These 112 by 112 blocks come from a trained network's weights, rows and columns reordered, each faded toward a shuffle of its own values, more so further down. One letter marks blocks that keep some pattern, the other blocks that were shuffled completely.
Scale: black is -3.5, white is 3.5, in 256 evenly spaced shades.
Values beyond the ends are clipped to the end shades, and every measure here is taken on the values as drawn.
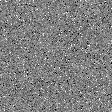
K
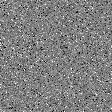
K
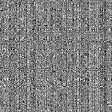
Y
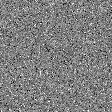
K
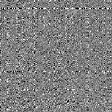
Y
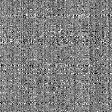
Y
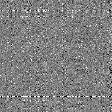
Y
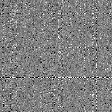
Y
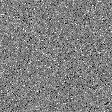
K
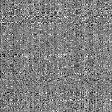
Y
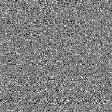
Y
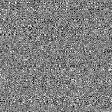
Y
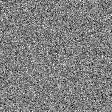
K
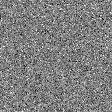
K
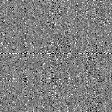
Y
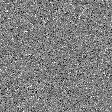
K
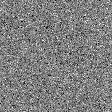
K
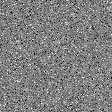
K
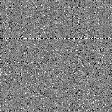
Y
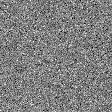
K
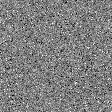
K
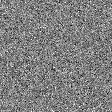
K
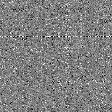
Y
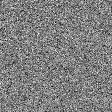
K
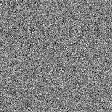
Y
